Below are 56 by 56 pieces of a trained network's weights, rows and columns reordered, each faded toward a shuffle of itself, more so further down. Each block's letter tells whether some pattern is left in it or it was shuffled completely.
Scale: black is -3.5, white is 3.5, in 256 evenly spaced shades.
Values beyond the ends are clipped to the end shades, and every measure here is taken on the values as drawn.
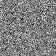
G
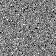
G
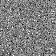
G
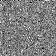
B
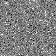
B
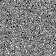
G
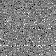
B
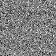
G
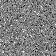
G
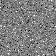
G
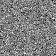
G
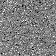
G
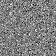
G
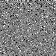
B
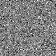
B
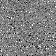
B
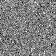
B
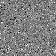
B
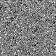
B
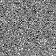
B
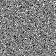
G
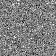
G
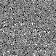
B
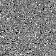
B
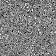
G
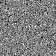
B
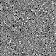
B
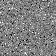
G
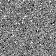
G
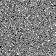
G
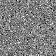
G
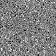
B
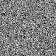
G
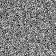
G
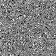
B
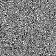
B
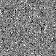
B
